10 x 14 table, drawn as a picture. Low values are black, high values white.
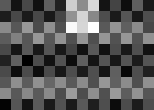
Ninth with the highest average: top middle. Stripes: horizontal, repeating 2 times. Slope: none. Odd patch: higher, in the top middle.
